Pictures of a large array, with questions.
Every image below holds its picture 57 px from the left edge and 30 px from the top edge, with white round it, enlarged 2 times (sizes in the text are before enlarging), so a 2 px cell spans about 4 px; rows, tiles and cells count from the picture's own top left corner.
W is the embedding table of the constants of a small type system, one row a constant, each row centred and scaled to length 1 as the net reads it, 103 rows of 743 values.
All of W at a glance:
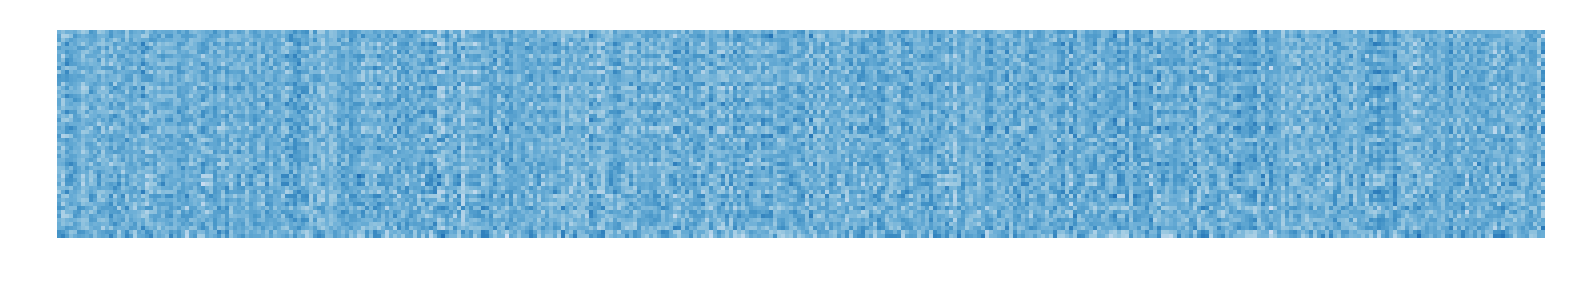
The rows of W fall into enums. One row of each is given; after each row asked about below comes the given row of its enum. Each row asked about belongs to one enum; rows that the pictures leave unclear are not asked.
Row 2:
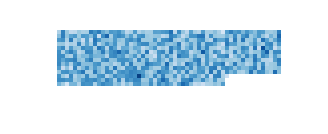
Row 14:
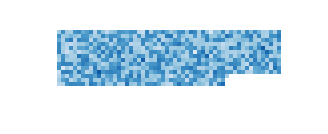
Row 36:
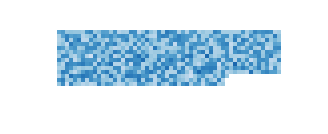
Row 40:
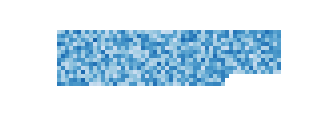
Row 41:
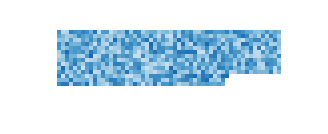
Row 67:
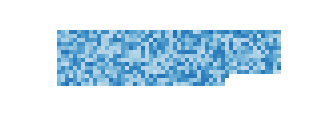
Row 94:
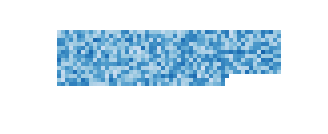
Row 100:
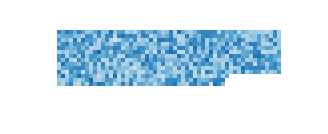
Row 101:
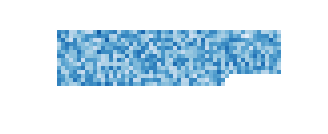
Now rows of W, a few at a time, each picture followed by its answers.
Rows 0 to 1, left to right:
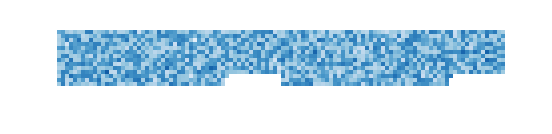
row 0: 36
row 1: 94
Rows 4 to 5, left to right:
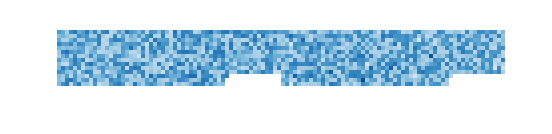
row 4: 67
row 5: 36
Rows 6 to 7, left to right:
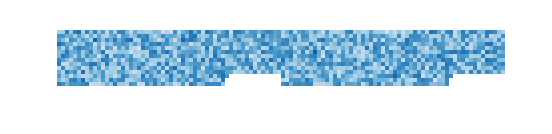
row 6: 40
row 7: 94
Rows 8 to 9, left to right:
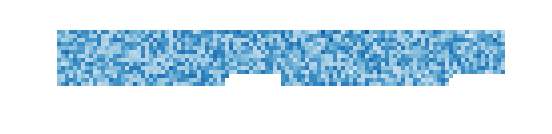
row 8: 67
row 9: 101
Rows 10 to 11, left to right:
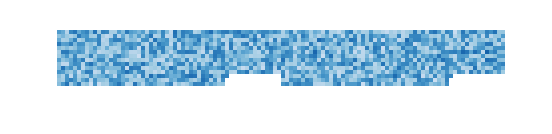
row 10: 67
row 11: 94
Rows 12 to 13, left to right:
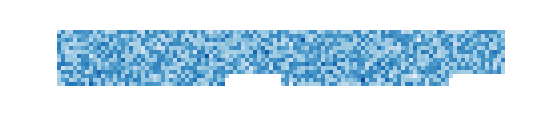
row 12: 14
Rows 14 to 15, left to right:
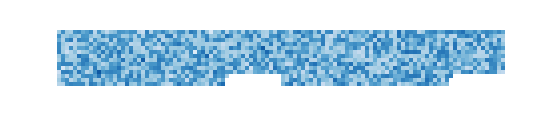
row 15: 67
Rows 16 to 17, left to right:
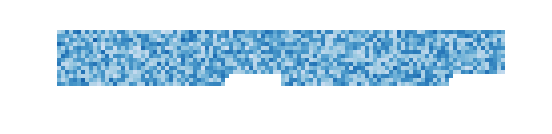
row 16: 40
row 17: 67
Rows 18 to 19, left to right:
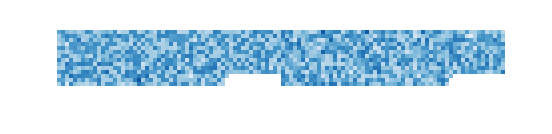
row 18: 36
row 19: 101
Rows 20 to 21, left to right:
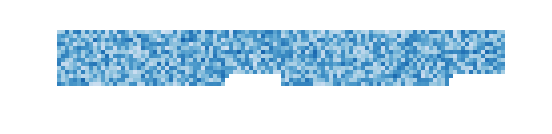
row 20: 40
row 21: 94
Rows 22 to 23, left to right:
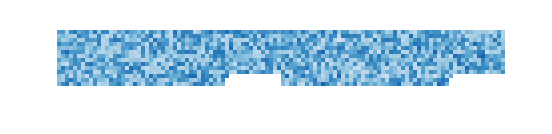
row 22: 67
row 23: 100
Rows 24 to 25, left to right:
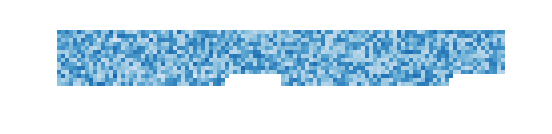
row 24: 100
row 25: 67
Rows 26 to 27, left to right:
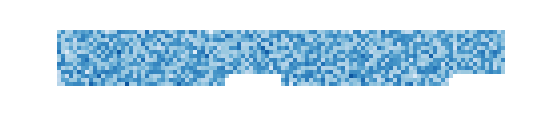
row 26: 14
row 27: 36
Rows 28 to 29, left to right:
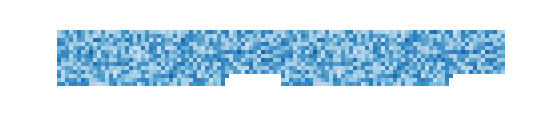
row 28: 94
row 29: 94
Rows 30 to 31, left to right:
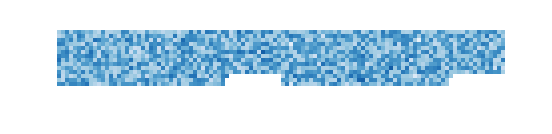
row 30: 94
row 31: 36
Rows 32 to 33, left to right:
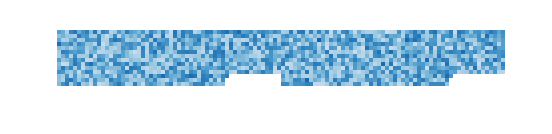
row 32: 67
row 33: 40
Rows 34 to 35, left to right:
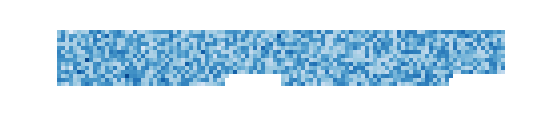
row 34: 2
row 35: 67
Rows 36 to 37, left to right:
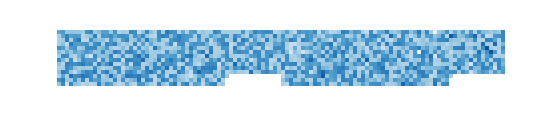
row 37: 14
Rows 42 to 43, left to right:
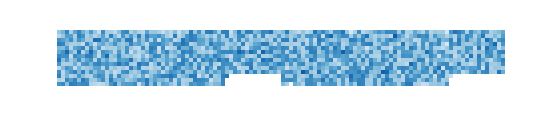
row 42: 94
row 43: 2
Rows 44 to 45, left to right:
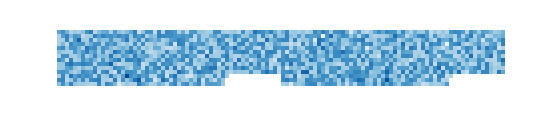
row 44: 36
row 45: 2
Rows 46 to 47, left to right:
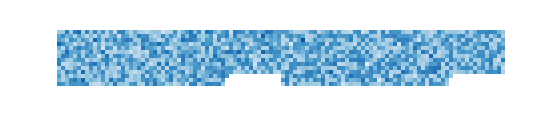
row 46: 40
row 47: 36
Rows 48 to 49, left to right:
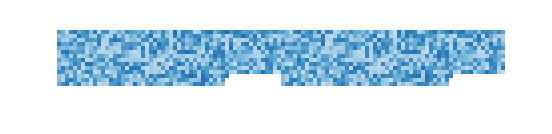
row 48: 67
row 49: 67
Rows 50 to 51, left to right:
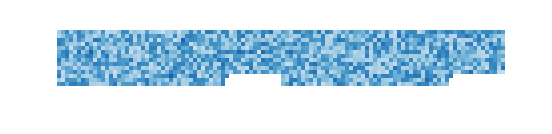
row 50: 94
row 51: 67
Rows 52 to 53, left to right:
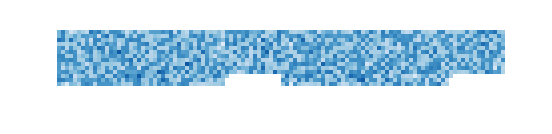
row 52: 2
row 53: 36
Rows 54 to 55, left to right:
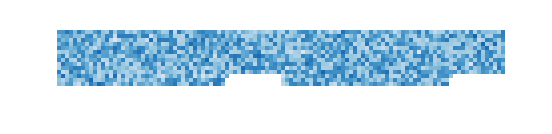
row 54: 100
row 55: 14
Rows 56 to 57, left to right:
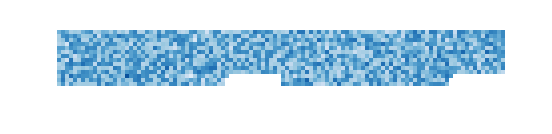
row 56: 36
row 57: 40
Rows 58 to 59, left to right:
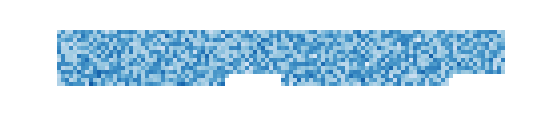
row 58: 14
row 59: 36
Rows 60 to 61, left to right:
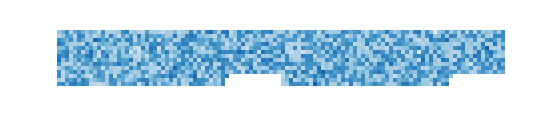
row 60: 94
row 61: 14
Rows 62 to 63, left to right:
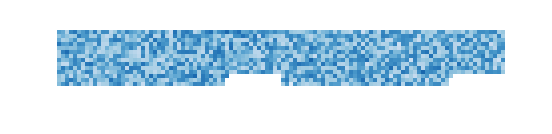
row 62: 67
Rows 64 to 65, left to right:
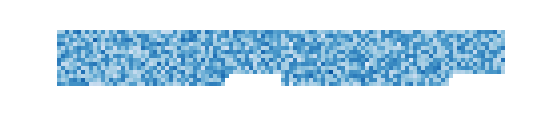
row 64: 40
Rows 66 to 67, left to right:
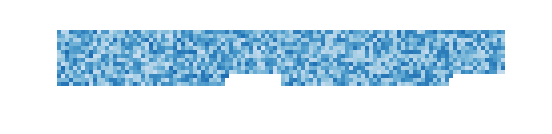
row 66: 41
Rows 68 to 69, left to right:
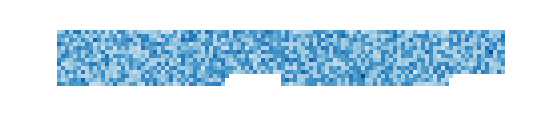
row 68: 40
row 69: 2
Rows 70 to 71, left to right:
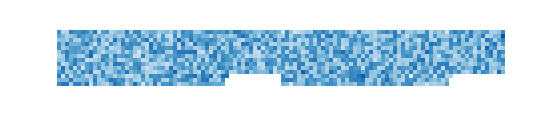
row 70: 41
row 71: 2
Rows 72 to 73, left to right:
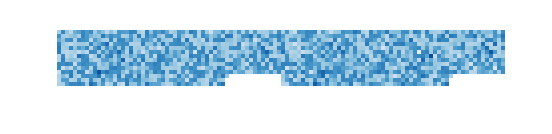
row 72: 14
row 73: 14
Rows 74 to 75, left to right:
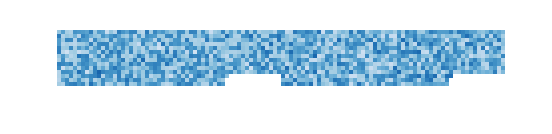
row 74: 14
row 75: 41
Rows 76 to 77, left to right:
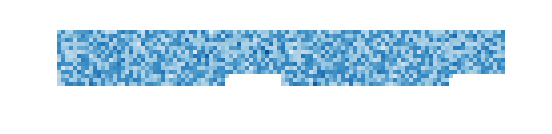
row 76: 14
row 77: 14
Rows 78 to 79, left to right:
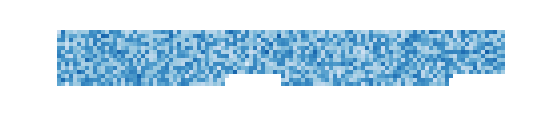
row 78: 2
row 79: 94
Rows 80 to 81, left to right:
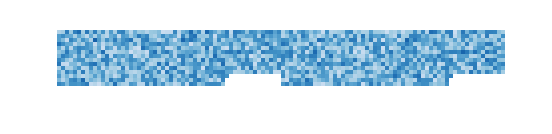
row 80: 40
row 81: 94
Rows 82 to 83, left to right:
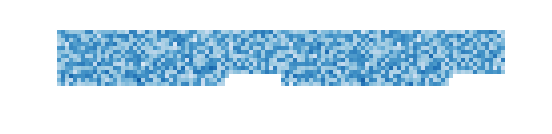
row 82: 36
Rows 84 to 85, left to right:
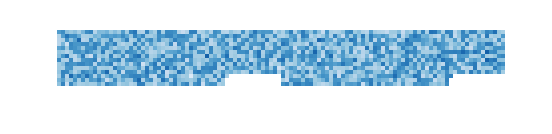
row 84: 36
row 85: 94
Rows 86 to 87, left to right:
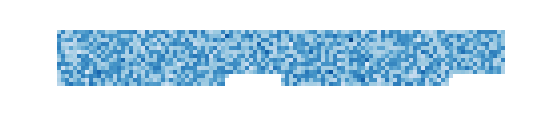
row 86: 14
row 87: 36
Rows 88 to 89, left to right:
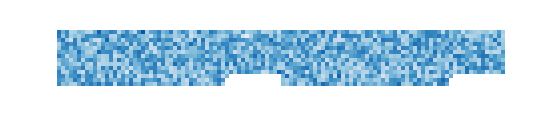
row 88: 101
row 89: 100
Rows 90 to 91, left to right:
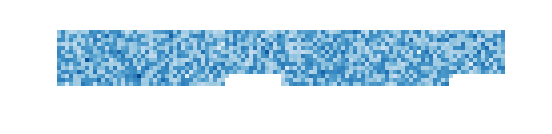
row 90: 2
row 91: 14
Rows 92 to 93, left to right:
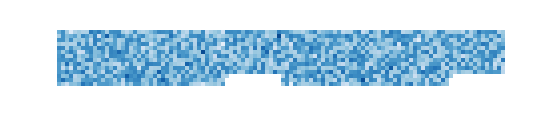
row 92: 2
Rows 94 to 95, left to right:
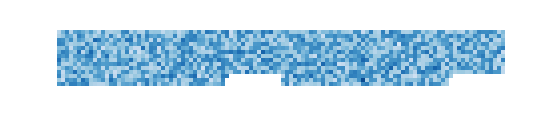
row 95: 36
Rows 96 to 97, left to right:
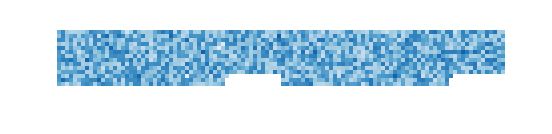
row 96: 2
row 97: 94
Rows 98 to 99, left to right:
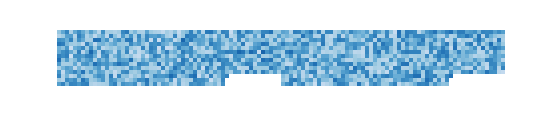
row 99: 67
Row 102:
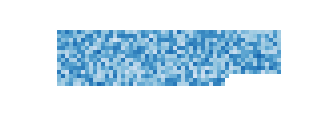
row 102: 100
